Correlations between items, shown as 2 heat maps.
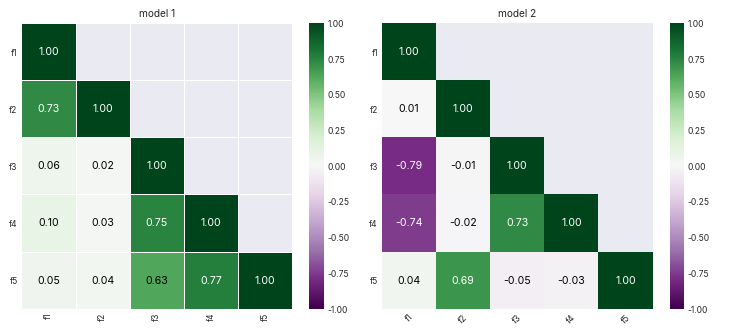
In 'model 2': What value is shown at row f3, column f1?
-0.79
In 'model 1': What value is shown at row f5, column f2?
0.04
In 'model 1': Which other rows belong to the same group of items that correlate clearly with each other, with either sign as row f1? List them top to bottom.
f2
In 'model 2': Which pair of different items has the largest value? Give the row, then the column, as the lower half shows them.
f4, f3
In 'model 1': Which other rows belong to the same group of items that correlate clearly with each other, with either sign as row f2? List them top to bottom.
f1
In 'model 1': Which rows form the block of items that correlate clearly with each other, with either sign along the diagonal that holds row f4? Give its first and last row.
f3 to f5
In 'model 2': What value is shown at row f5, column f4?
-0.03
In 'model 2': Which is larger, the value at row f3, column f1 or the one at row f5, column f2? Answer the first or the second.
the second
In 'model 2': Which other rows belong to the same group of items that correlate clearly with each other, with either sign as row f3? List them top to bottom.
f1, f4
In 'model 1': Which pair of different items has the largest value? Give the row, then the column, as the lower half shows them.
f5, f4
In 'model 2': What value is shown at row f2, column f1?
0.01
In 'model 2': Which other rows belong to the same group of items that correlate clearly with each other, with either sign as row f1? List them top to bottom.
f3, f4
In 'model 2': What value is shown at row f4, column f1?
-0.74
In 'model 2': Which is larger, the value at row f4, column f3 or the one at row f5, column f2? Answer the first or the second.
the first
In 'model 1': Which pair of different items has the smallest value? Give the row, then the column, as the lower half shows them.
f3, f2
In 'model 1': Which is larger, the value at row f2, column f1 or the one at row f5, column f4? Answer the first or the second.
the second
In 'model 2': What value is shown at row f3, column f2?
-0.01
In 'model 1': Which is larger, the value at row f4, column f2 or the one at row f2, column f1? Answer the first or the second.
the second
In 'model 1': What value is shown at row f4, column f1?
0.10
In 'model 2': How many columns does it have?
5
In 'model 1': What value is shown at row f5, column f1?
0.05
